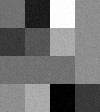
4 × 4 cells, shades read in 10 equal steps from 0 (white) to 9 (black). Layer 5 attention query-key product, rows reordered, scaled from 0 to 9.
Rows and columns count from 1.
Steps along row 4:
down up down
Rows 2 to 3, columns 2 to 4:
6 3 4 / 5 5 4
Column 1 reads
5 7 5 4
